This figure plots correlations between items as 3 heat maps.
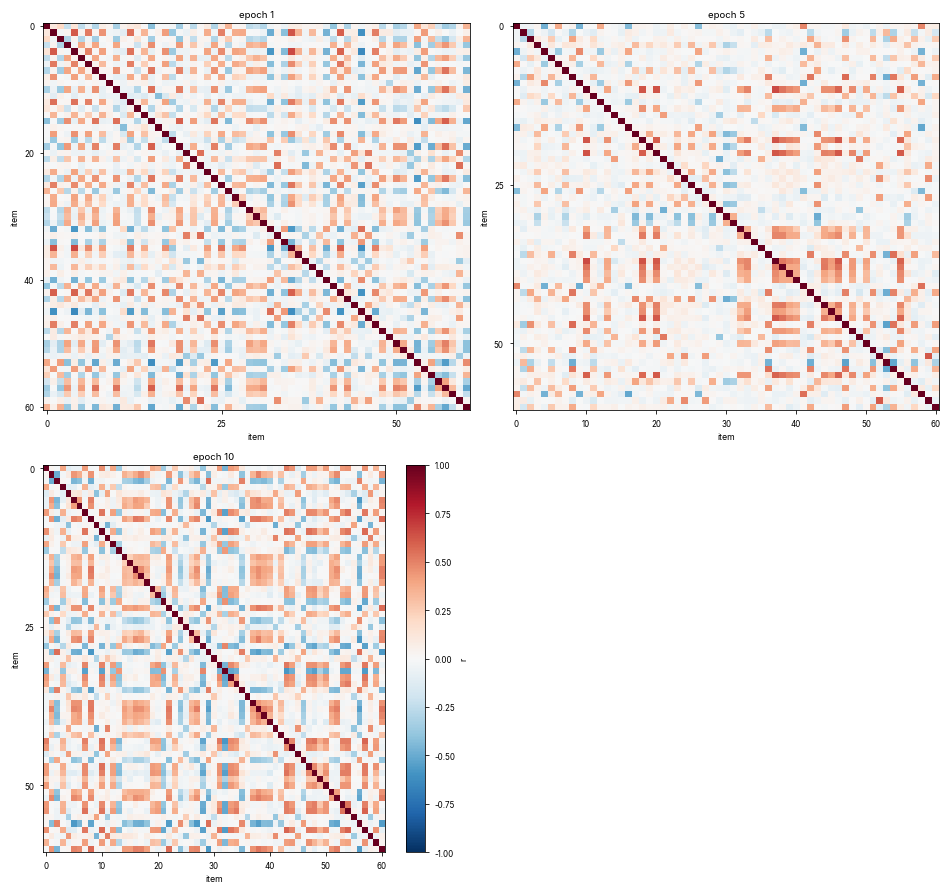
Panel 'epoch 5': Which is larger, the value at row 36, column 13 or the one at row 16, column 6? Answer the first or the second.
the first
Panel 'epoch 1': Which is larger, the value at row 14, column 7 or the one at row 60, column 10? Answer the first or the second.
the first
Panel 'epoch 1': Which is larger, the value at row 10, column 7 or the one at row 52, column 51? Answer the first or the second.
the first
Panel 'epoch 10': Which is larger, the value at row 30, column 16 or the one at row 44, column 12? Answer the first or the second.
the second
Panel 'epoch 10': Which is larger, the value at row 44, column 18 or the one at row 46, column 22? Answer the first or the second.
the first
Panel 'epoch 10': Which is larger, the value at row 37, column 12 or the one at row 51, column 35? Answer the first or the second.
the first
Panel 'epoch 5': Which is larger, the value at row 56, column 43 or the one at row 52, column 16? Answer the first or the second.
the first
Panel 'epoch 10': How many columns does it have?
61
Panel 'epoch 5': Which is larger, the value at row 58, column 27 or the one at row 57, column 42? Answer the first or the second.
the second
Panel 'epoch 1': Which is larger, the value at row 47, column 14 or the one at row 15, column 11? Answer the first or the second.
the first
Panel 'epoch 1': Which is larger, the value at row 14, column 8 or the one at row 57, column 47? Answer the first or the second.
the first
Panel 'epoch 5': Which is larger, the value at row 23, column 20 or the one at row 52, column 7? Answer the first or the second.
the first
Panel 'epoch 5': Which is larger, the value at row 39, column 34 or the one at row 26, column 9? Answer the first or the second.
the second
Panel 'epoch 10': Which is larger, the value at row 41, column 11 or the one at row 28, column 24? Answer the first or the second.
the first
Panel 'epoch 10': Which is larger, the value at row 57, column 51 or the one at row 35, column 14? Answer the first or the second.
the first
